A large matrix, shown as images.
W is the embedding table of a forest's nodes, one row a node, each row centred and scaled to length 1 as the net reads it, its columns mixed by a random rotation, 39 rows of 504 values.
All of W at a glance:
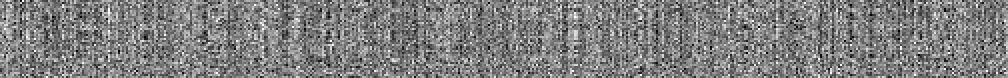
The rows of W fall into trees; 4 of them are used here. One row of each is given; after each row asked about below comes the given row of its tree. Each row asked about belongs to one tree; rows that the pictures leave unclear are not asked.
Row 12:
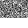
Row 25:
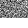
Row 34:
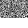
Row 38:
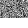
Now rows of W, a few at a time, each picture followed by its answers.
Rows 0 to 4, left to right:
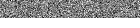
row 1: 12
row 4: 38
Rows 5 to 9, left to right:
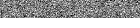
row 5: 38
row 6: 25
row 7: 25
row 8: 25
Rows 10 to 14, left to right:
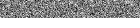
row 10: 34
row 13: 34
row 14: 12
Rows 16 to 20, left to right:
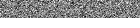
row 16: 25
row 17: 25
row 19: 25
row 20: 12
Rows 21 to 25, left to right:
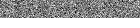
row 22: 34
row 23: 12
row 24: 12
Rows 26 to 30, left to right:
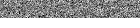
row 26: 12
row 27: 25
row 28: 25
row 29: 38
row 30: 38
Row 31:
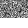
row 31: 12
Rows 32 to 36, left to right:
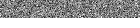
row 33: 38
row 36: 34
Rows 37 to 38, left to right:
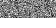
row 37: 25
